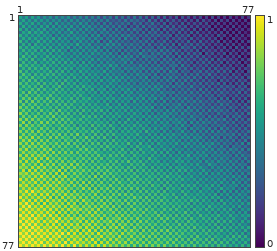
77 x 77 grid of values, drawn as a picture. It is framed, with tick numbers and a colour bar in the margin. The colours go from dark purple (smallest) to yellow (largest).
Slope: up to the bottom left. Odd rows or columns: none. Ninth with the lowest average: top right. Ninth with the highest average: bottom left. Mirror symmetry: none.
